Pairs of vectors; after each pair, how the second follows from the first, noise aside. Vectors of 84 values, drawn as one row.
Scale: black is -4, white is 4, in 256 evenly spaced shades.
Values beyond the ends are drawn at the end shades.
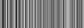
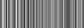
negated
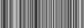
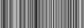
copied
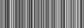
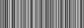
sign-scrambled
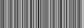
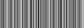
copied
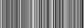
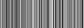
copied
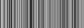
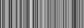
sign-scrambled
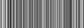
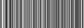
sign-scrambled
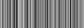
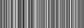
negated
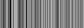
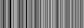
copied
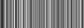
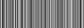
sign-scrambled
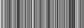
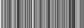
copied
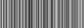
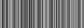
sign-scrambled
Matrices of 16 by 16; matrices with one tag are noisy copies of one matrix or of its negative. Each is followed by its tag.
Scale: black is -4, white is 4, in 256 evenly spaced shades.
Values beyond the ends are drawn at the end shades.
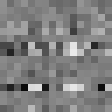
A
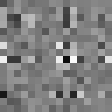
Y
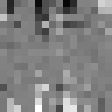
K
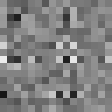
Y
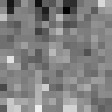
K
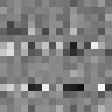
A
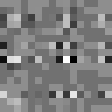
Y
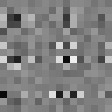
Y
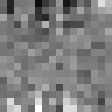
K
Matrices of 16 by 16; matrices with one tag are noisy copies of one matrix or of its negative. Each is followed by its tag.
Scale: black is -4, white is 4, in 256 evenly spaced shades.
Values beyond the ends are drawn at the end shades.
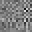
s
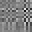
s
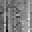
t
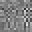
s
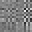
s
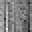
t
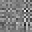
s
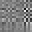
s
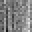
t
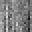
t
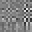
s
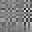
s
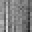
t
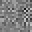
s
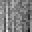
t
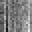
t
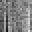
t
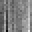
t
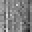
t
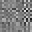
s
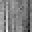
t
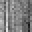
t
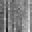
t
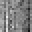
t
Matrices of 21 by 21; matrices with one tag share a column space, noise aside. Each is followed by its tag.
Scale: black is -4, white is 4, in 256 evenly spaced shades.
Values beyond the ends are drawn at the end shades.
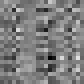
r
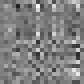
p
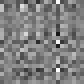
p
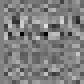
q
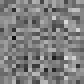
r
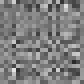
p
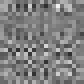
p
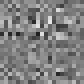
q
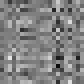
r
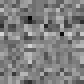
q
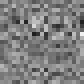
q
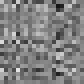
p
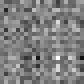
r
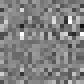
q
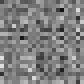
r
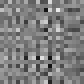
r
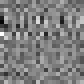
q
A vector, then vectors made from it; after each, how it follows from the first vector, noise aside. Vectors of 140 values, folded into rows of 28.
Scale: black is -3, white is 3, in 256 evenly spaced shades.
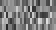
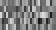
negated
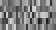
negated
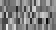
negated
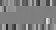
partly zeroed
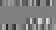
partly zeroed
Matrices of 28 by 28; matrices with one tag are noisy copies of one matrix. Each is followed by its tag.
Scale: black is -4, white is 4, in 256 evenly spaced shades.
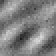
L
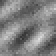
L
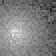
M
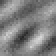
L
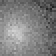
M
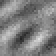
L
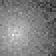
M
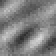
L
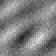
L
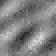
L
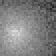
M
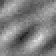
L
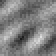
L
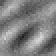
L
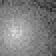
M
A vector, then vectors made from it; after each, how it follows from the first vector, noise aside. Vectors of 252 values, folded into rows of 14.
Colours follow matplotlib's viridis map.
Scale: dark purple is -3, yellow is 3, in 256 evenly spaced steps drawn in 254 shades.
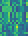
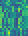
wrapped around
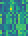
reversed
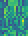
wrapped around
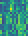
reversed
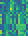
reversed
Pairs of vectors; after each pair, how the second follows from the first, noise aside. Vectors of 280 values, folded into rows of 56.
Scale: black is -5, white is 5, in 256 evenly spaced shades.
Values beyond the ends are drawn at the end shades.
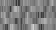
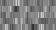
negated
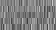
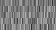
negated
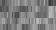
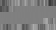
partly zeroed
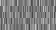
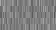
shrunk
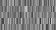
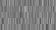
shrunk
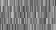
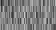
negated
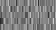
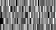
scaled up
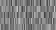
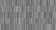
shrunk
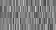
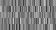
negated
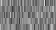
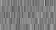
shrunk
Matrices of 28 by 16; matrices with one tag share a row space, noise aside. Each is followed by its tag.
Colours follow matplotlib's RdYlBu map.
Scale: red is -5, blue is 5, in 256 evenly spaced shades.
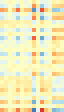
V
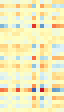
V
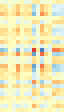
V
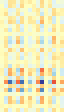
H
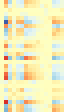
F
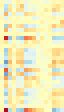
F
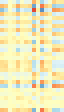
V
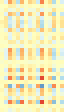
H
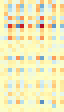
H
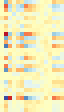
F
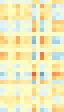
V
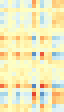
V
